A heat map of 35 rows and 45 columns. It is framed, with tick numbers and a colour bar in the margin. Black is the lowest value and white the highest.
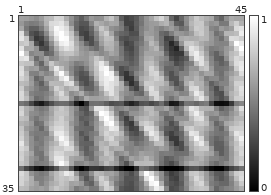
Histogram: bell-shaped. Odd lines: rows 18 and 31. Stripes: upright, repeating 5 times. Slope: none.
